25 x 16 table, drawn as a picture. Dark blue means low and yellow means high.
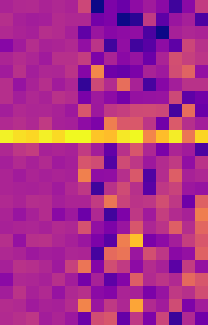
Odd lines: row 11. Average level on the scale: 40%. Stripes: none. Seam: vertical, 40% of the way across, the left part calmer. Histogram: skewed, a long tail of high values.
